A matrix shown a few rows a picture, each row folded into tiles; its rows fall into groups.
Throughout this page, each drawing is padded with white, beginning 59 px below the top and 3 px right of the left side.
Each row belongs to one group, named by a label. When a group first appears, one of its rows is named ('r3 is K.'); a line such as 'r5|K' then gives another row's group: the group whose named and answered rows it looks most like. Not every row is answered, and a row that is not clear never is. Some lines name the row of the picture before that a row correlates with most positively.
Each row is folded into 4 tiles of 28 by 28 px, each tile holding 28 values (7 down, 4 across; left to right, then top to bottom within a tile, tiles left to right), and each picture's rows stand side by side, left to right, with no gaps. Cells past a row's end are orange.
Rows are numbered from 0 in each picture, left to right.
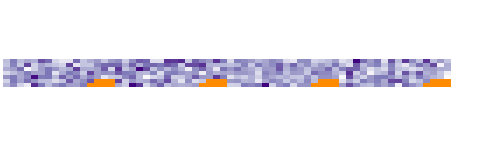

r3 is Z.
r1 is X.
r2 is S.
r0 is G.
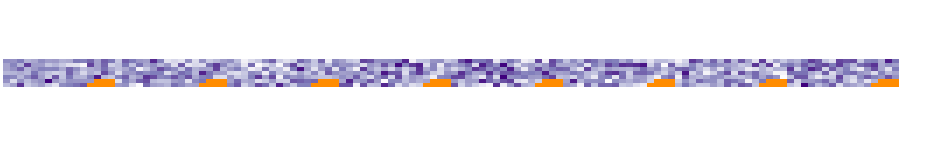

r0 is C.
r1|G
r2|G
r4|X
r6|Z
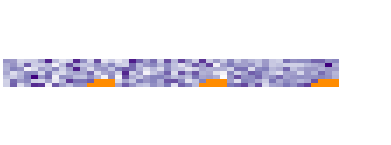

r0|G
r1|Z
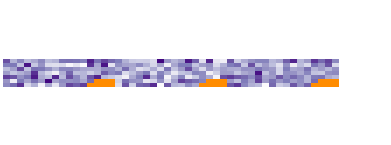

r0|C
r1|G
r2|C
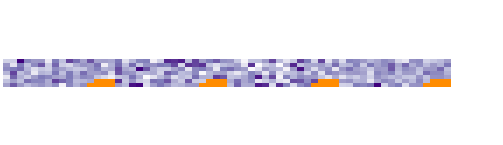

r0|Z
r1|X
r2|G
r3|S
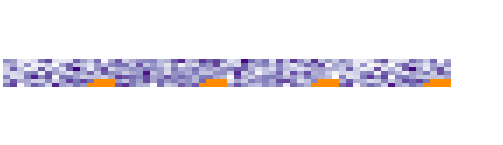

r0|G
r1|C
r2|Z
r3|G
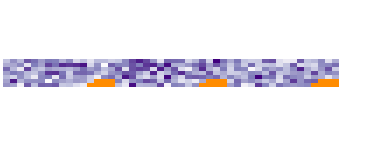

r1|X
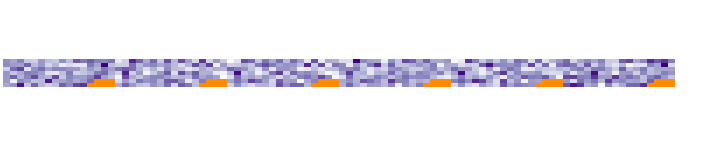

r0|C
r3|Z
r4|Z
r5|C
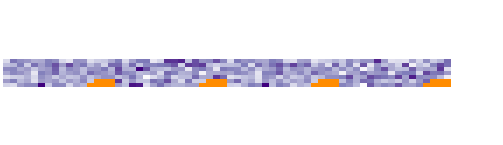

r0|S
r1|X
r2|S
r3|G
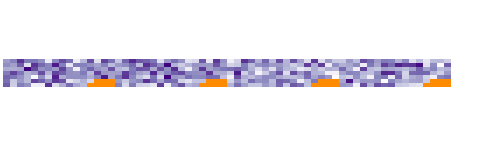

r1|X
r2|Z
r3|S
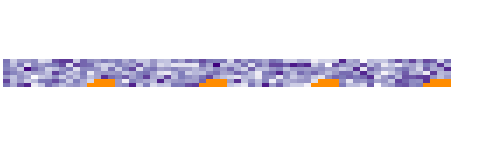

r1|C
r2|S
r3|C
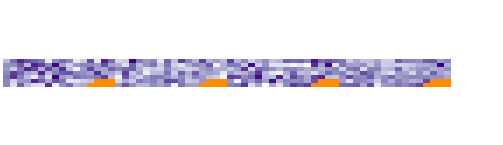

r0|X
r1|Z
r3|C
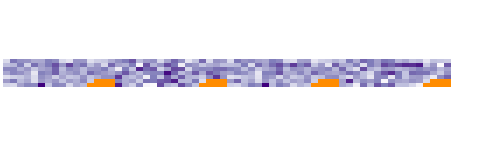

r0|S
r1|X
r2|S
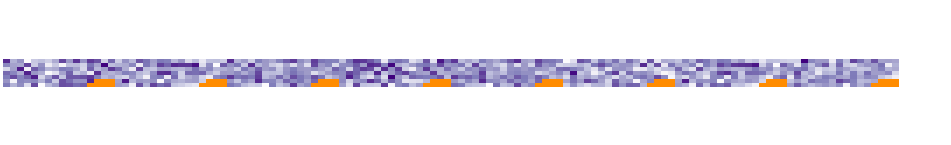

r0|C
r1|S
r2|C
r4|C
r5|Z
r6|S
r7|Z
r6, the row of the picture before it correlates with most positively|3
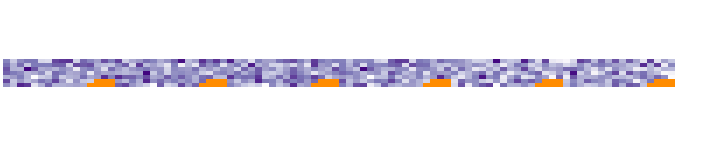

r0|X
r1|C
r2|C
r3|X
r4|G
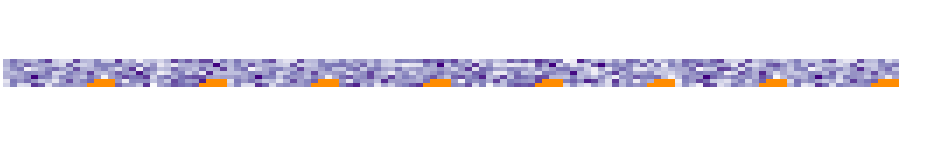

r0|G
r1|C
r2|G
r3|C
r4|C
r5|Z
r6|G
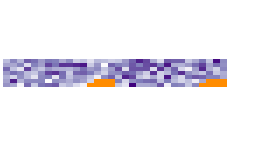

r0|S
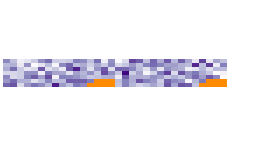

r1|Z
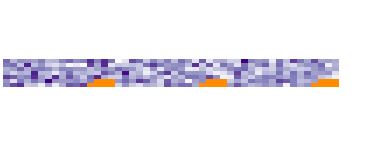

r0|C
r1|Z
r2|Z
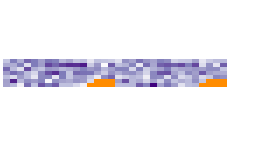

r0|S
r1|S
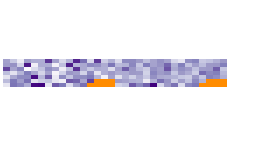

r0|G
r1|S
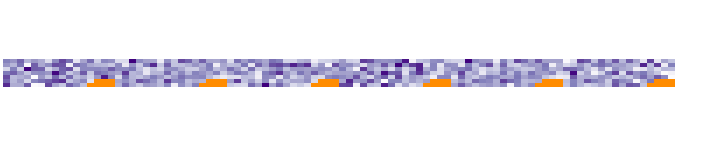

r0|X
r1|Z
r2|S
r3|S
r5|Z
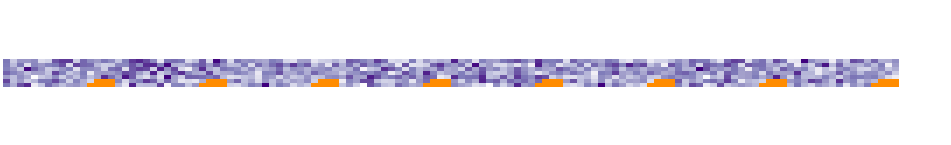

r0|X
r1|X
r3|G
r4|C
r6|X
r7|Z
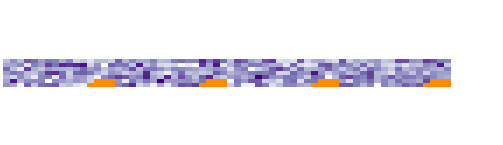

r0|S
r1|C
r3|C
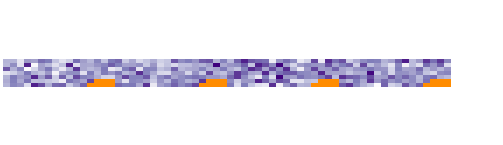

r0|G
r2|X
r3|C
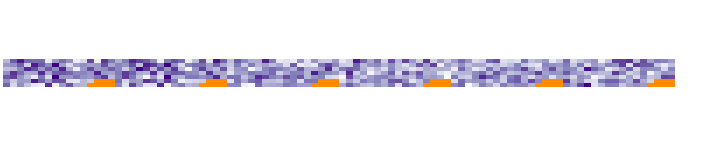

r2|G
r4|G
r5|X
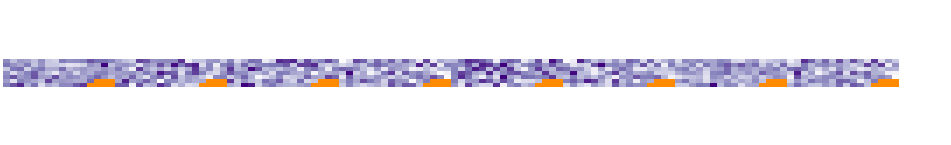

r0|C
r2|X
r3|Z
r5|Z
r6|S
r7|Z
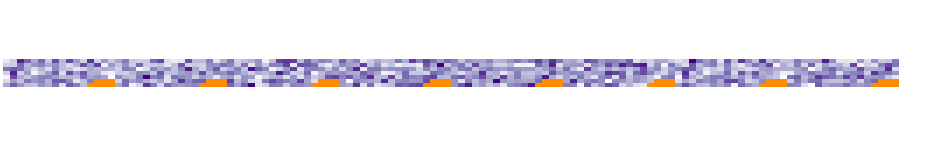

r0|Z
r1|G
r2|X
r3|C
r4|C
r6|Z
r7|G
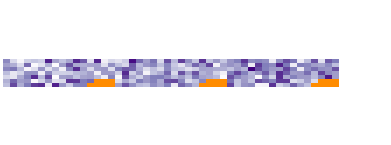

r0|G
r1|Z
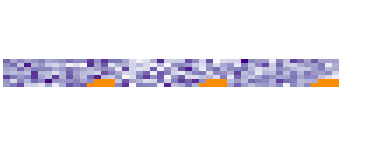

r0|C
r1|G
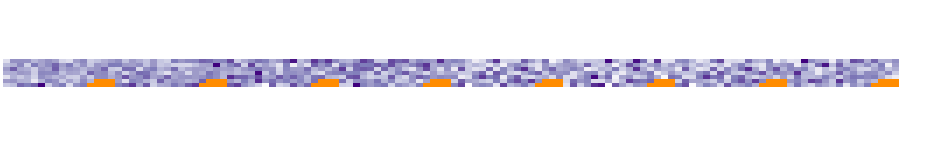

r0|S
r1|C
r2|C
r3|X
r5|G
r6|G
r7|Z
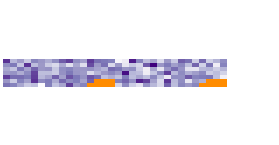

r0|C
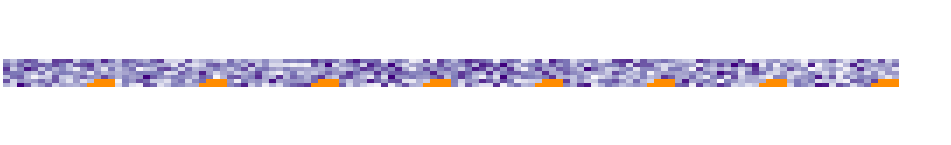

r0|X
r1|G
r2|C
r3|X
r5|X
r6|S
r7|G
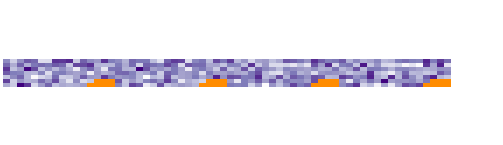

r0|X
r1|X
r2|C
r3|C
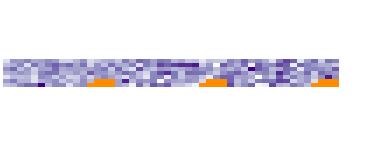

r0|S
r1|S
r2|X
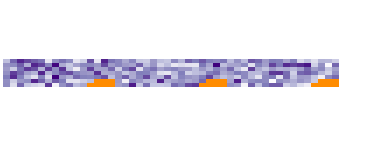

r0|X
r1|C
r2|S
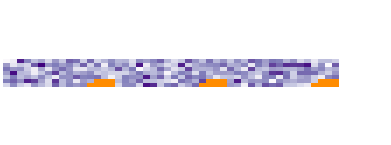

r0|Z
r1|G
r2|S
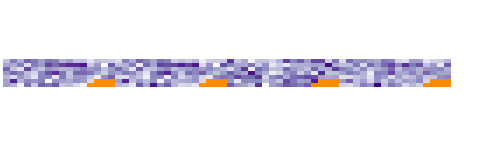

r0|S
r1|S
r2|C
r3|S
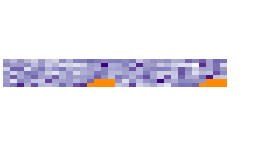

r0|C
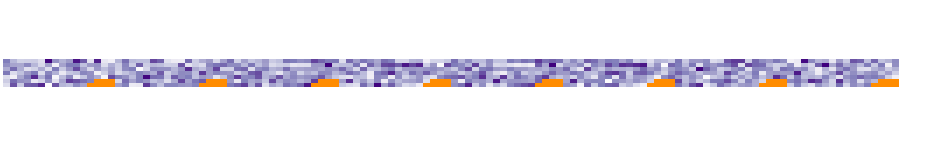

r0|G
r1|G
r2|C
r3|S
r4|C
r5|S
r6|X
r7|Z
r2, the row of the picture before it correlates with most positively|0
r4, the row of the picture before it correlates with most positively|0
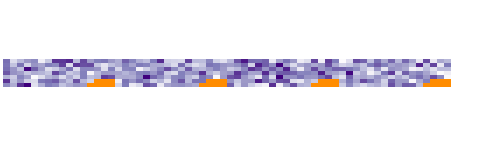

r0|X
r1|G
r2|X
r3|Z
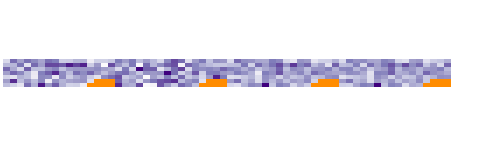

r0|S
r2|S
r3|S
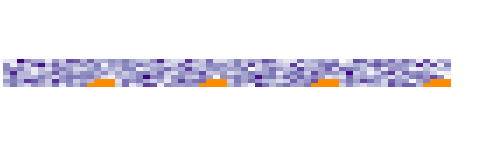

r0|Z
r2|G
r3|Z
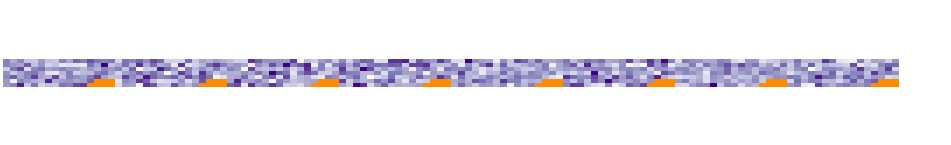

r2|S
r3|X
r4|Z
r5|C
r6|S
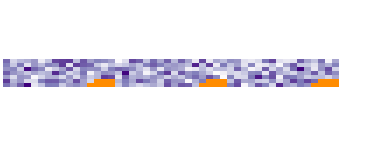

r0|X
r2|G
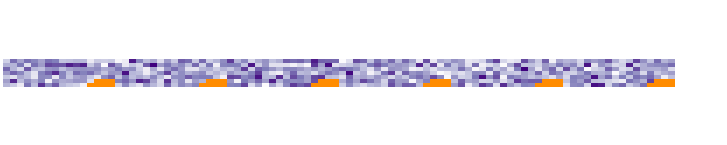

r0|S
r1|Z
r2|C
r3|Z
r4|G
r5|G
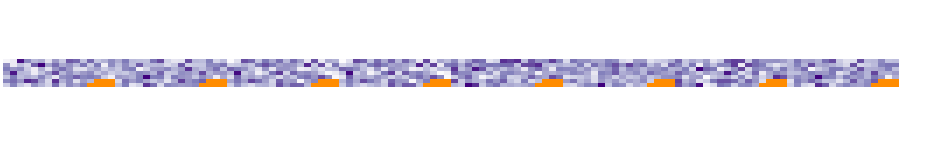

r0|Z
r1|G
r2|Z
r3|Z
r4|X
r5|S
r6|X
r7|G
